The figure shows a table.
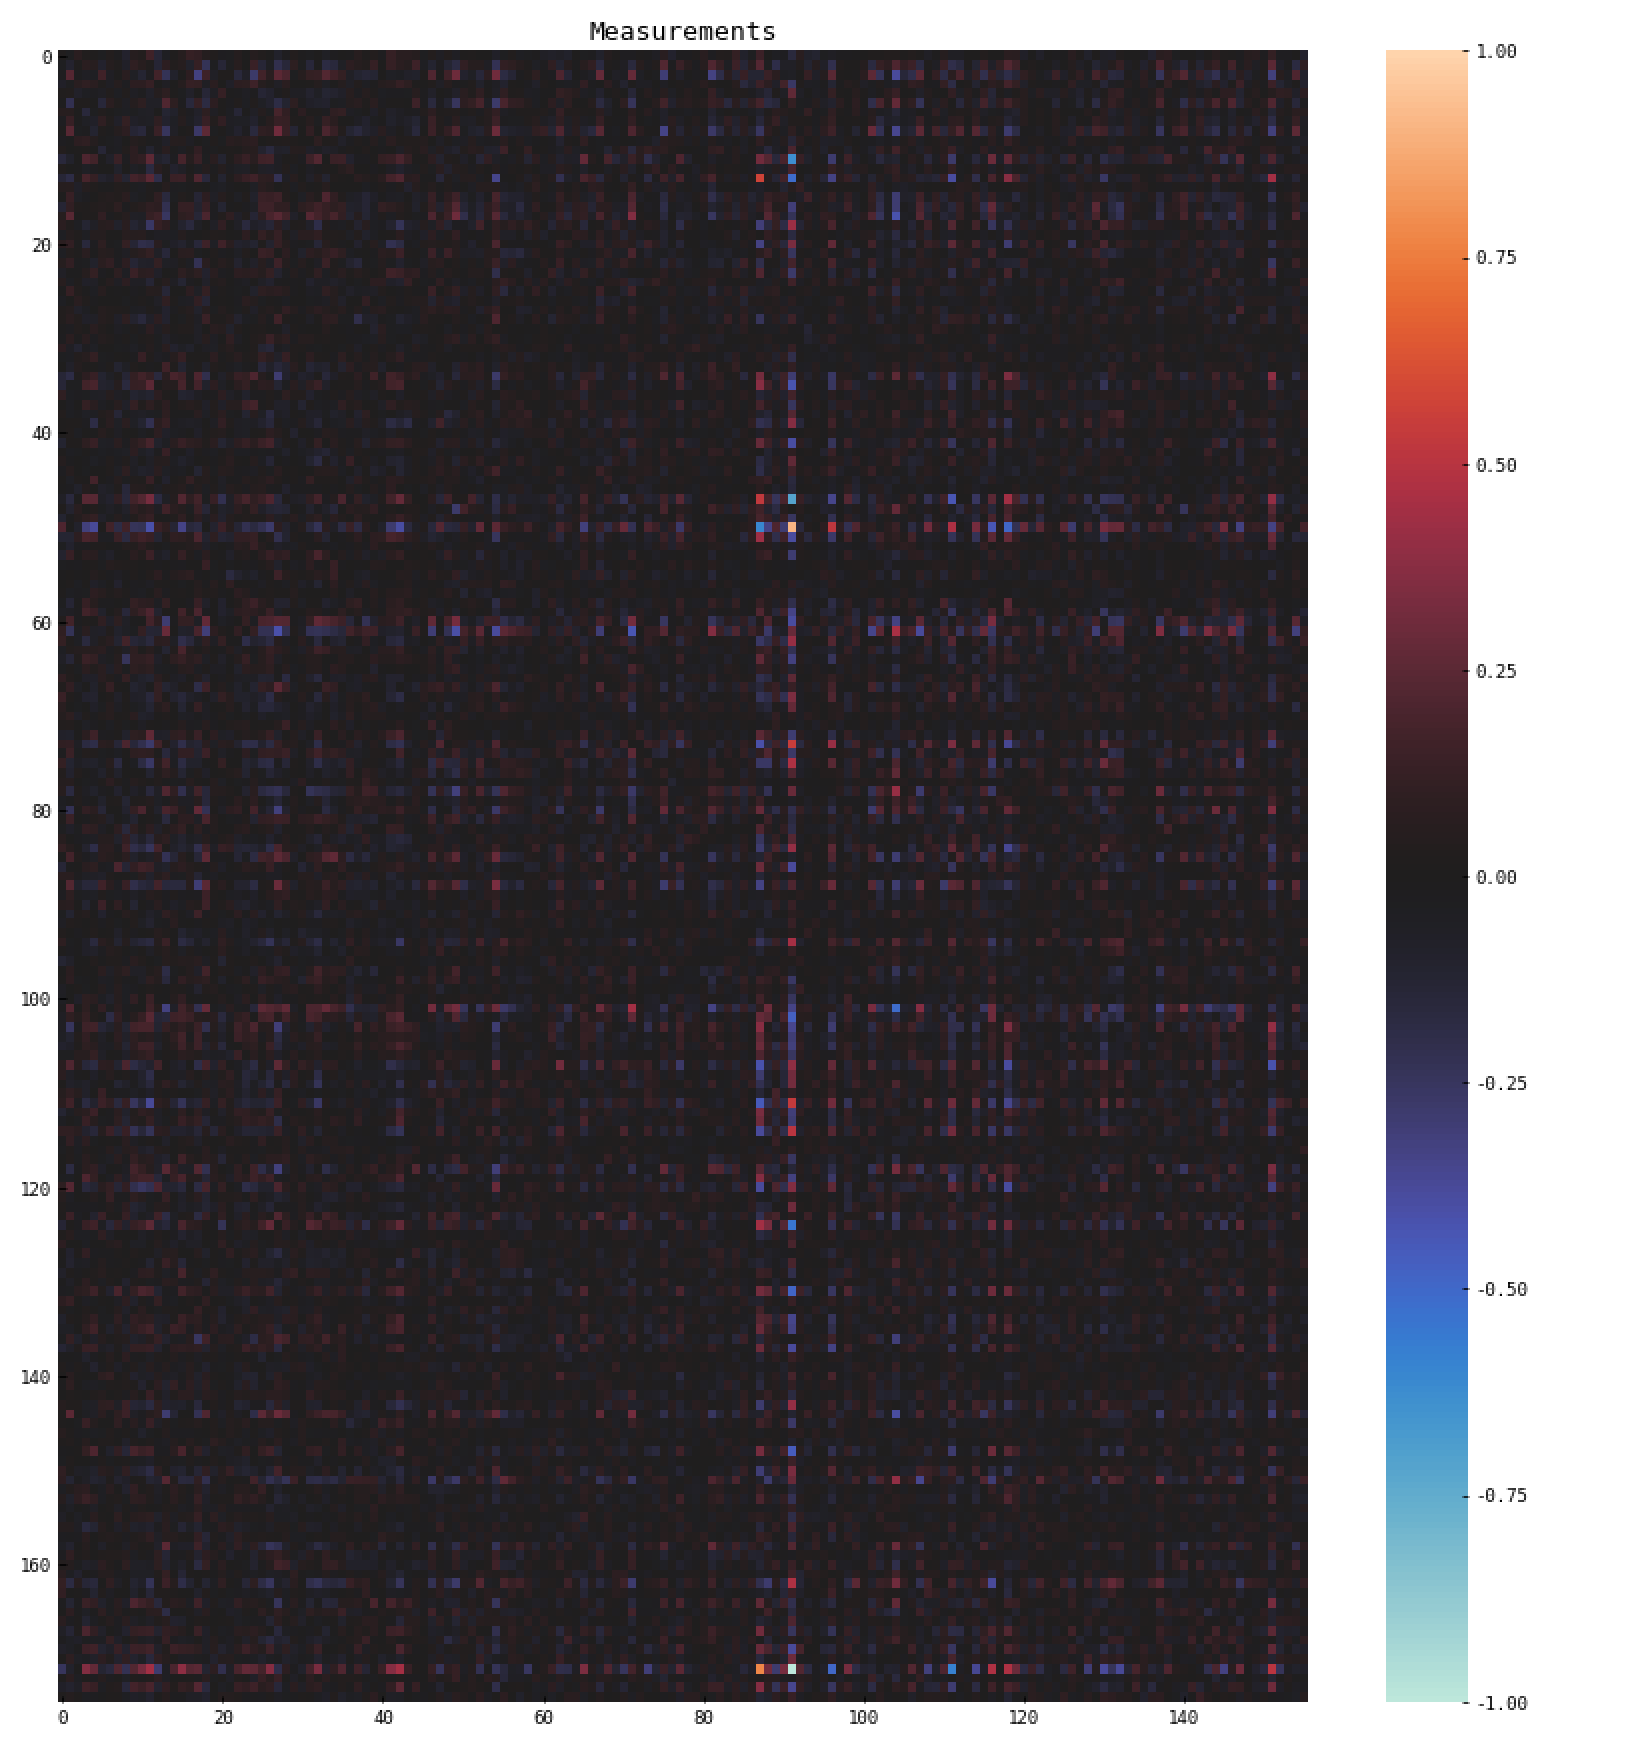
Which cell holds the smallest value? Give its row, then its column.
171, 91
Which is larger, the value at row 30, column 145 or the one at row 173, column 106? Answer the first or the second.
the second
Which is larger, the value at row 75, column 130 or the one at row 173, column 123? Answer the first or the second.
the first
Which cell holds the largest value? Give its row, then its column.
50, 91
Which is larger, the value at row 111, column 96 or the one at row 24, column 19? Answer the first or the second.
the first
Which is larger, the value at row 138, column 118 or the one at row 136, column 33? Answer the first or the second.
the second
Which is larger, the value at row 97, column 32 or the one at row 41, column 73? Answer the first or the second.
the first
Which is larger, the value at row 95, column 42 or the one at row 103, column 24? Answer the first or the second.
the second
